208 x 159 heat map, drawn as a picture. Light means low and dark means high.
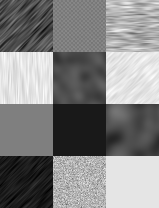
It is made of 4 by 3 panels. Panel 1,1: high, slanting up to the right. Panel 1,2: middling, checkered, faint in contrast. Panel 1,3: low, streaked across. Panel 2,1: very low, streaked downward, faint in contrast. Panel 2,2: high, smooth, faint in contrast. Panel 2,3: very low, slanting up to the right, faint in contrast. Panel 3,1: middling, flat. Panel 3,2: very high, flat. Panel 3,3: high, smooth. Panel 4,1: very high, slanting up to the right, faint in contrast. Panel 4,2: low, fine-grained. Panel 4,3: very low, flat.
